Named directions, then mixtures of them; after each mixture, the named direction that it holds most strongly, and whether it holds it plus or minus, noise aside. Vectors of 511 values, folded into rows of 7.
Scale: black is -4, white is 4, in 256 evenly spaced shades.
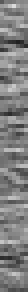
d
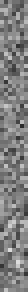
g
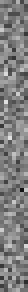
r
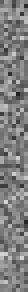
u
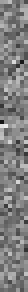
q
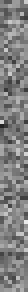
q, minus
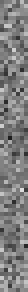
r, minus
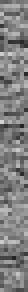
d, plus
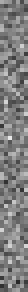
r, plus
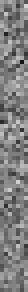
q, plus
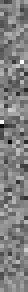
q, minus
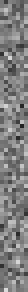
g, plus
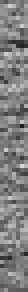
d, plus
